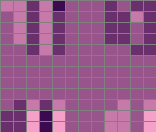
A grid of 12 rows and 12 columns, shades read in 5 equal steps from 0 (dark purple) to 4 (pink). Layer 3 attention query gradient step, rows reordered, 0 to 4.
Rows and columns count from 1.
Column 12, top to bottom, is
1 1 1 1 1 2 2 2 2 3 4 4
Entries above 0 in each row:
11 12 12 12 12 12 12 12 12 12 11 11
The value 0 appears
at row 1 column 5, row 11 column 4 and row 12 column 4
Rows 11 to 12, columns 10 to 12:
3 2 4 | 3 2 4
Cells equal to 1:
29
